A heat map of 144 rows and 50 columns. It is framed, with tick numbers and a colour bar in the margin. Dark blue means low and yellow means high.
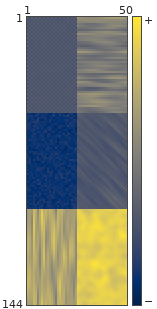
The table splits into 3 rows of 2 panels. Panel 1,1: low, checkered, faint in contrast. Panel 1,2: middling, streaked across. Panel 2,1: very low, fine-grained, faint in contrast. Panel 2,2: low, slanting down to the right, faint in contrast. Panel 3,1: high, streaked downward. Panel 3,2: very high, blotchy, faint in contrast.
